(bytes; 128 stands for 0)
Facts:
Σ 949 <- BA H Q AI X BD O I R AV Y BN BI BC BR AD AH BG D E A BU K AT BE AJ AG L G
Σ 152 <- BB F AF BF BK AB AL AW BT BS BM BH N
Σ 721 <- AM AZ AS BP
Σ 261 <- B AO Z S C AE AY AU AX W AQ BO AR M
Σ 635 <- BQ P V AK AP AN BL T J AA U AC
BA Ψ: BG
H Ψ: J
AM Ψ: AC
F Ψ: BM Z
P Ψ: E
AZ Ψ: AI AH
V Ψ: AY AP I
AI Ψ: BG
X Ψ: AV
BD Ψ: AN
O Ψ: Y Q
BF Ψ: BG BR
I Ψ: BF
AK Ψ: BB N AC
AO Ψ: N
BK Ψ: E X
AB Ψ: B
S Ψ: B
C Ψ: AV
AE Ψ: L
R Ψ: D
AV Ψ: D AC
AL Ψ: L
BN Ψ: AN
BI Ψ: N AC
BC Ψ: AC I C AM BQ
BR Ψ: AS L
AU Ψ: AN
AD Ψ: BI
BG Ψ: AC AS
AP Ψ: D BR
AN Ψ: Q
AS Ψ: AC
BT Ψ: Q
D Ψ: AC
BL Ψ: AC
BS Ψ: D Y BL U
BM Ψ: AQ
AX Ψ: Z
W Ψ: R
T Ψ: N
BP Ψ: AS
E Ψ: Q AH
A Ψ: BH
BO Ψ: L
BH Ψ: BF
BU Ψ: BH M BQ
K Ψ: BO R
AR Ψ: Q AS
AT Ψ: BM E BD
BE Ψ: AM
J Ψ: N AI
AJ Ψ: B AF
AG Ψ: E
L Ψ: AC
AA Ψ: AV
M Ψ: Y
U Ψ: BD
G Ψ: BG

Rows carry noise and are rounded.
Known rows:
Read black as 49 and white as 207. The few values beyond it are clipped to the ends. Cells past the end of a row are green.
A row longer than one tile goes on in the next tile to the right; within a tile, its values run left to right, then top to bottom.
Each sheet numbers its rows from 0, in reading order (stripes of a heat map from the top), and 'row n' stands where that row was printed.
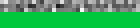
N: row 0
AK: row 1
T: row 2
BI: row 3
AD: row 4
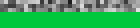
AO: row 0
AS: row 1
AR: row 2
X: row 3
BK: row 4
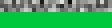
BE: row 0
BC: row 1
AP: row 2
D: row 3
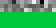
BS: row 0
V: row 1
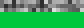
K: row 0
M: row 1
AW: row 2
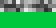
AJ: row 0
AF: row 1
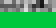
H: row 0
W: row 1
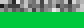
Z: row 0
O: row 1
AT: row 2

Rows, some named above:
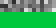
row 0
BL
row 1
O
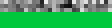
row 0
BB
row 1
AU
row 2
S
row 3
Q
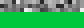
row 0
U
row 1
F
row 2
AA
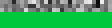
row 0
BS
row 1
AC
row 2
BC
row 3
AY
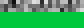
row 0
C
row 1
I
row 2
BU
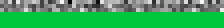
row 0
BN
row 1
AM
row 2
V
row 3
AX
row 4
AW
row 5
BR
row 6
Y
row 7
BQ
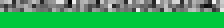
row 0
BP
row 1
AL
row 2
AY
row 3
AR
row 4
U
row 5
AU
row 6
A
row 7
S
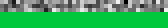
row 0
C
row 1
AB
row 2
AG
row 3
AZ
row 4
V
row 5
AN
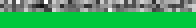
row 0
BD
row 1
B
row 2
AL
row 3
P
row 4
L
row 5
BM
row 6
AZ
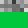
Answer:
BT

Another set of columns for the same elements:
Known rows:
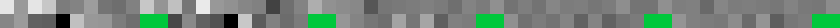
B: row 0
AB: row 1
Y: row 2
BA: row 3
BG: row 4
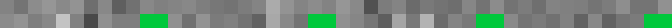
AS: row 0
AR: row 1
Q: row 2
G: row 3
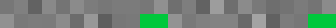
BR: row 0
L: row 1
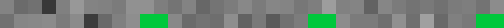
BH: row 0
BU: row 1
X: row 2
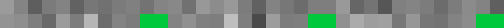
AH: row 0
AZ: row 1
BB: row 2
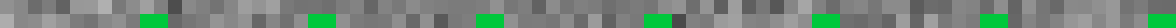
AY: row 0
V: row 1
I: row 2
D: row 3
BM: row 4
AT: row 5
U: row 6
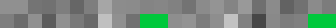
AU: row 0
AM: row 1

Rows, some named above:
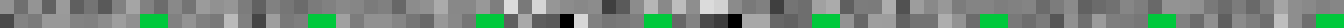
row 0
BM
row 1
AZ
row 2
C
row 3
AF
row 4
AJ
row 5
W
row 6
AG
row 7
AU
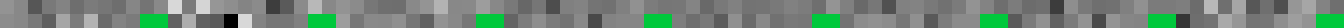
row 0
Q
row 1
AF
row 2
M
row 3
BS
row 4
O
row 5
AW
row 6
BT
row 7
F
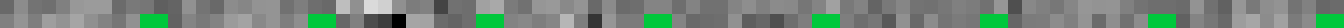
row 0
AC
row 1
U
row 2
AJ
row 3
BP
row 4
A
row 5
O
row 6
AA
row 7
AN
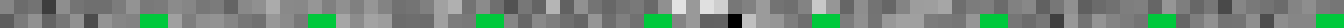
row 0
BT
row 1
C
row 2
AO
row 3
K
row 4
B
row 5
BQ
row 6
BN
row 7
BK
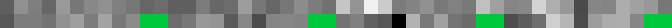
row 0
P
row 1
AL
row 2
S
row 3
AX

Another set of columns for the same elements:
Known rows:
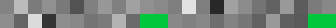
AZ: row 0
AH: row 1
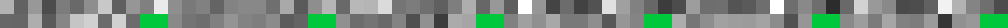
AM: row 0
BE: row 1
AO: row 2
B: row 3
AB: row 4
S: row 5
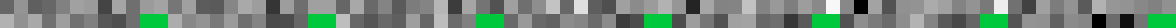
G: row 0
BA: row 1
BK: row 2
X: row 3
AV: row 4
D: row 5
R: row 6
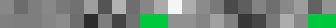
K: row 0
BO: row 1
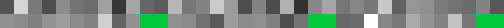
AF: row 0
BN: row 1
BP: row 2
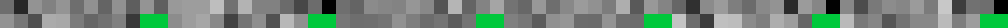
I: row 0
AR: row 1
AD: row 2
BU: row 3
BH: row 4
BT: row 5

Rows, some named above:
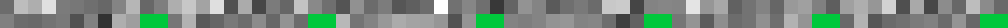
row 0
AO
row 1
C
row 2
AB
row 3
AJ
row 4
AX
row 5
C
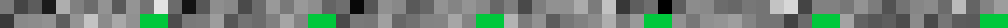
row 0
AC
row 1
V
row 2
V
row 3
BT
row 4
AJ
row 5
AG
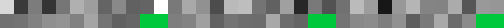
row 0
L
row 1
Q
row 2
Y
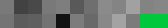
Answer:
P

